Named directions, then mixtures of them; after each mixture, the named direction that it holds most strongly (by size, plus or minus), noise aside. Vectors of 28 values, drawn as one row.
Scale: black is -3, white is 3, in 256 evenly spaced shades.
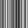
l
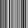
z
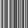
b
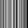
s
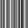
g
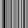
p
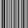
p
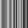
s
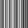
s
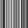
p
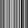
g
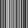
z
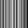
s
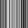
z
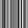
p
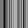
p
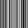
z
